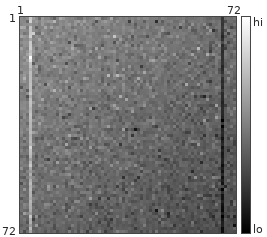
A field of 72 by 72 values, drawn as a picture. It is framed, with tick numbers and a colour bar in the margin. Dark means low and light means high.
Mirror symmetry: none. Ninth with the lowest average: bottom right. Ninth with the highest average: top left. Histogram: heavy tails on both sides. Slope: up to the top left. Stripes: none. Odd lines: columns 4 and 68.
